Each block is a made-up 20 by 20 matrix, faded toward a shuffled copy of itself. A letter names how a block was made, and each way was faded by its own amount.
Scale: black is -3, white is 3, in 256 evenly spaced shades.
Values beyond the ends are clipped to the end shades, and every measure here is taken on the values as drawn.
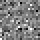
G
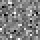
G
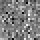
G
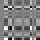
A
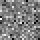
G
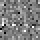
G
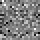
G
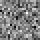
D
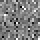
D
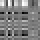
A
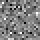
G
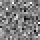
G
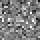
D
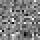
D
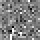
G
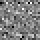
G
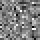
D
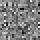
D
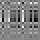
A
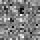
D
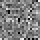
D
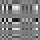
A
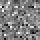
G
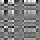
A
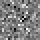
G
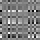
A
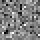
G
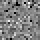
G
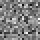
D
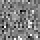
D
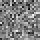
D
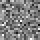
D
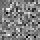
D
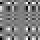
A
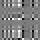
A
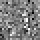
D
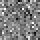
G
